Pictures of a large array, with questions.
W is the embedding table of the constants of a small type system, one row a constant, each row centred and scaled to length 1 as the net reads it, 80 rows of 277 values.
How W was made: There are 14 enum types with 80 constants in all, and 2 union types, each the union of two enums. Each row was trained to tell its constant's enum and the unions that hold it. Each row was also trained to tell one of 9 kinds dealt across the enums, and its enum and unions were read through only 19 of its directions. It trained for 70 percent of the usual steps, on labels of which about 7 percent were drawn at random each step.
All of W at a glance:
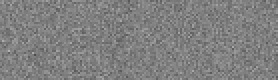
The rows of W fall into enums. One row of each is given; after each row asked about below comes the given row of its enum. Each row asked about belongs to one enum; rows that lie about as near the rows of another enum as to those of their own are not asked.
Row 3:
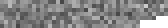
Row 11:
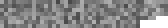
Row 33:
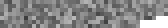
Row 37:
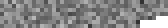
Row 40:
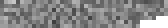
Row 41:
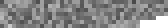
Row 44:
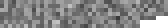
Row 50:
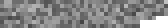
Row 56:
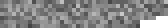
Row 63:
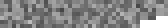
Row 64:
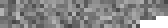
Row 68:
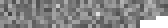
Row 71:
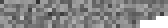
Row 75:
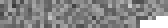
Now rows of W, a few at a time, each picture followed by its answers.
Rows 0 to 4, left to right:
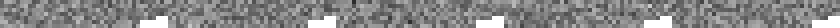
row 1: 40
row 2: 56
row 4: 63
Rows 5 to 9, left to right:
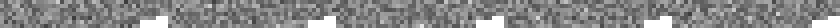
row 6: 41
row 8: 56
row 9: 44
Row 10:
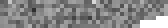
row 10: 40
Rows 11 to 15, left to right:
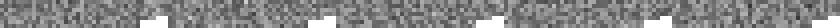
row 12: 37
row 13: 44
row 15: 11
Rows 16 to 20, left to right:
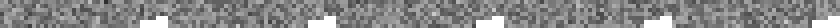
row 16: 71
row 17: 68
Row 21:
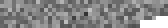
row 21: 56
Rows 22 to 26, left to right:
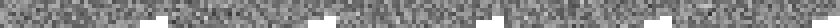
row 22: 41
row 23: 63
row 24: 11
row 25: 37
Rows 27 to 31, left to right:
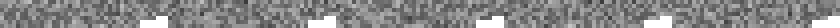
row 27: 3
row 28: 33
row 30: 40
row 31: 33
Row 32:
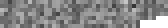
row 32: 33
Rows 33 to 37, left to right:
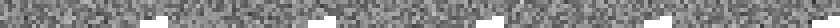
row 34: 44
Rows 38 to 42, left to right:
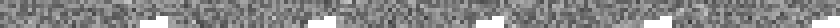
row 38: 44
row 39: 40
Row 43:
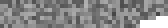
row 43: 11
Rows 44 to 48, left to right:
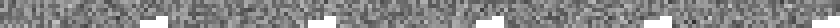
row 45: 33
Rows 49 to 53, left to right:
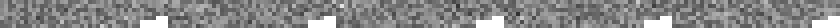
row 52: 63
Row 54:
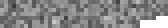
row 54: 56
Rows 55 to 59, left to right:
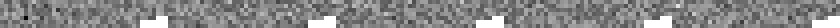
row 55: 63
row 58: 63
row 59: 50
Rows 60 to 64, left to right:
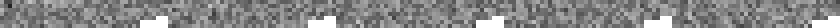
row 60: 3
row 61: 41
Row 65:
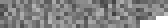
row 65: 75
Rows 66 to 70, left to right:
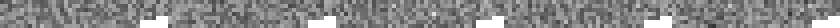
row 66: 11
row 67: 41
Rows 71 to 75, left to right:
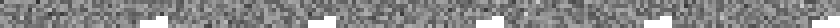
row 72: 44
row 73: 56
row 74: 33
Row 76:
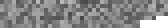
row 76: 40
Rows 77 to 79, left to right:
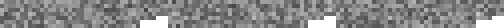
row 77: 3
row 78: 3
